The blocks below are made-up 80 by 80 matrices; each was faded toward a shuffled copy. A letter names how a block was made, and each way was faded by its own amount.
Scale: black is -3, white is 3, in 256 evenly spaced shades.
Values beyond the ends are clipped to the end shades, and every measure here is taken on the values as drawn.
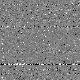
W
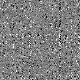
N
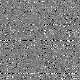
W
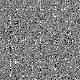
N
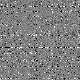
W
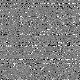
W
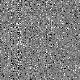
N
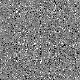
N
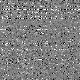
W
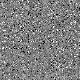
N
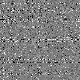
W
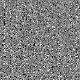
N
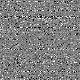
W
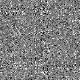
N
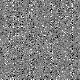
N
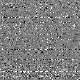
W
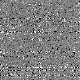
W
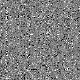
N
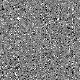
N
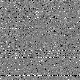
W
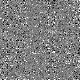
N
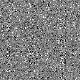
N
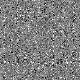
N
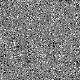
N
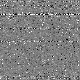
W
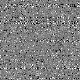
W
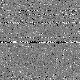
W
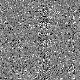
N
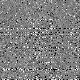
W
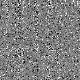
N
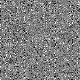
N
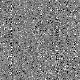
N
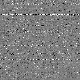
W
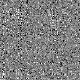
N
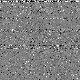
W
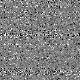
W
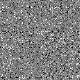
N
